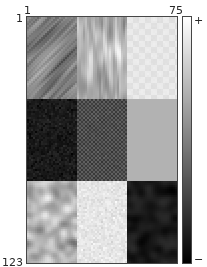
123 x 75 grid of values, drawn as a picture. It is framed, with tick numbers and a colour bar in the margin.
The table splits into 3 rows of 3 panels. Panel 1,1: middling, slanting up to the right. Panel 1,2: high, streaked downward. Panel 1,3: very high, checkered, faint in contrast. Panel 2,1: very low, fine-grained, faint in contrast. Panel 2,2: low, checkered. Panel 2,3: high, flat. Panel 3,1: high, blotchy. Panel 3,2: very high, fine-grained, faint in contrast. Panel 3,3: very low, blotchy, faint in contrast.
